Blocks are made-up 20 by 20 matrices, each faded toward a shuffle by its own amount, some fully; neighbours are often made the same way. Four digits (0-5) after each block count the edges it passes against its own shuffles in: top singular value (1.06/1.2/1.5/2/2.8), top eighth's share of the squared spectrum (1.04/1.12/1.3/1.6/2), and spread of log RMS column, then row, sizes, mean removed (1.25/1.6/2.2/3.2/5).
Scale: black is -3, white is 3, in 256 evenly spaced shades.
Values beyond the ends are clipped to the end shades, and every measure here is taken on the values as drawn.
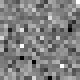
0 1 0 0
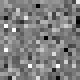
0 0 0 0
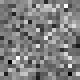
1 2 0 0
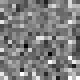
2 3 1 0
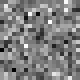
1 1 0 0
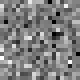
1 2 0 0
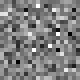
0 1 0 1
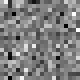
1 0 0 0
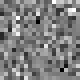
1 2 0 0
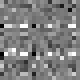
3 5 2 2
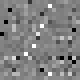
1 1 0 0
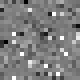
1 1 0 1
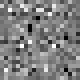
0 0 0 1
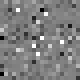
1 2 1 0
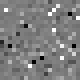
0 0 0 0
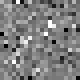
0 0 0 0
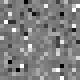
0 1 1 0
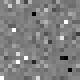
0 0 0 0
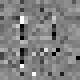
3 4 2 1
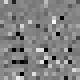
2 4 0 2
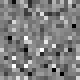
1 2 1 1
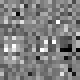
3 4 0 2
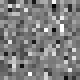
0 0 0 0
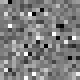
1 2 0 0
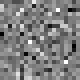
1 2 0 1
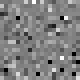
1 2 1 0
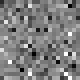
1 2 0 0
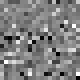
2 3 0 2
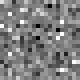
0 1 0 0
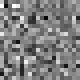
2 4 1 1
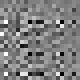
3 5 3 2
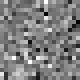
1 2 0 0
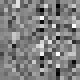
2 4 2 0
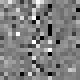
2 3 2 0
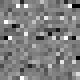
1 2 0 1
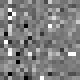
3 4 1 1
